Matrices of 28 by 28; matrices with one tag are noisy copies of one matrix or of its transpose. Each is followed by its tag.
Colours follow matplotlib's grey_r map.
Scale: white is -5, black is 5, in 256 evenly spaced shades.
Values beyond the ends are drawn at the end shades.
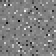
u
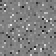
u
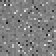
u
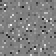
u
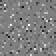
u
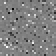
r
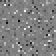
u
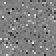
r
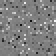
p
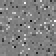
p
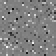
r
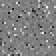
r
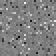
p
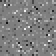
u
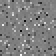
p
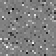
r
